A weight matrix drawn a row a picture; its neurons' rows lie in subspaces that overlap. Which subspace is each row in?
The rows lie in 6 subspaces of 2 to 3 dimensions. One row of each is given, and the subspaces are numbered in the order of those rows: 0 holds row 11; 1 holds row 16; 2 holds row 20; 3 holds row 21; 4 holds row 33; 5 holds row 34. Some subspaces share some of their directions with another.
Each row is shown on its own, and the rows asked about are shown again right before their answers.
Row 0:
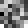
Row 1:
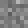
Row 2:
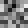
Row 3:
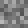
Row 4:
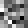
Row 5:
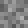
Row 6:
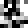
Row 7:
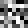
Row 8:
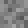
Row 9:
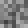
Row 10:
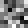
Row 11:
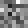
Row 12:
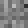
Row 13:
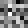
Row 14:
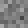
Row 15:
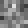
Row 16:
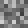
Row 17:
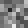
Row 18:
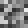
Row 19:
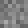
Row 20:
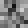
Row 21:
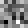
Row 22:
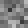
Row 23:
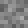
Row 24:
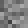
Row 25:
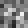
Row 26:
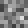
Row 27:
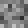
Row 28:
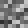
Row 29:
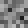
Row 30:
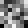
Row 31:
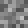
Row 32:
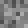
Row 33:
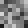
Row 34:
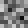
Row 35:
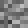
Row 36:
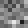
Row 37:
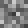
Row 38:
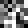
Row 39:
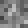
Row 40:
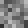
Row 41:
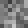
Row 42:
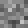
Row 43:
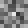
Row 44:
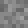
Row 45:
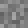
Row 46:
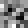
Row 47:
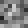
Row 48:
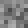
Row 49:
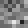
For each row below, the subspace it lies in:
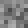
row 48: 1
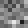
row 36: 4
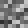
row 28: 5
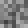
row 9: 3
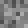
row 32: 1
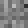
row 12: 2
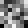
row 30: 4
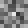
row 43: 1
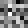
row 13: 0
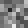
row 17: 3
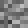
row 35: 5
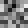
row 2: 2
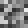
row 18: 2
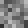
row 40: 4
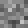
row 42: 4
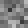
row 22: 4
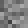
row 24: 5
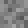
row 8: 4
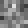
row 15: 2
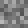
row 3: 1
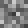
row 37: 1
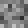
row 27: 2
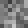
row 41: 3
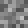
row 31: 5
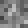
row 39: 2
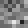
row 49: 4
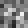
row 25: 1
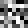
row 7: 0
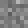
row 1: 0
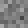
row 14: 3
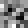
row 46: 1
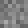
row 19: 3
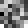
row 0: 4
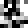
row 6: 2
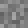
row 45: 3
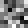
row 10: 3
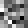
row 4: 5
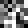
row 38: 3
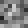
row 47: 2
